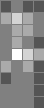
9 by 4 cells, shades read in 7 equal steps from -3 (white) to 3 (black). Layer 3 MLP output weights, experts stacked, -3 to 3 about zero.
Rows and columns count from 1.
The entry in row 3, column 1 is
0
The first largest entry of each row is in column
1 4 1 4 1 4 1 4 4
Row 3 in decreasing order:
0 0 -1 -1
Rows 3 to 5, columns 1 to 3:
0 -1 -1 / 0 -1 0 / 0 -3 -2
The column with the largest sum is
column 4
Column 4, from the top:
1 0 0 1 -1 1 1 1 1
